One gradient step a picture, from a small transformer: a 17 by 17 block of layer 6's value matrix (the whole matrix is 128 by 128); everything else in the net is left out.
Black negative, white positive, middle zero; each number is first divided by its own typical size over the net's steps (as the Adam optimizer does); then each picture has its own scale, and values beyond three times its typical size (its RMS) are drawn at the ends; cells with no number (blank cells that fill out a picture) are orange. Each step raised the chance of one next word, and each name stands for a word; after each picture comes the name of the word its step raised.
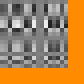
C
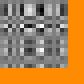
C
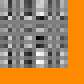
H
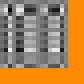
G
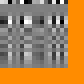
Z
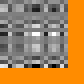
G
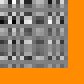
Z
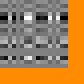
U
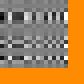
U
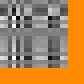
C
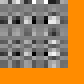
Z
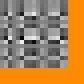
C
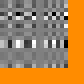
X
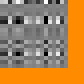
Z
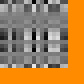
G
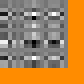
X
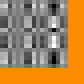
H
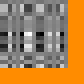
G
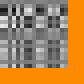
C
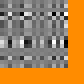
X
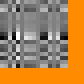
G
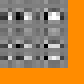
U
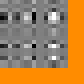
U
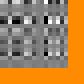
Z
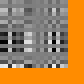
G
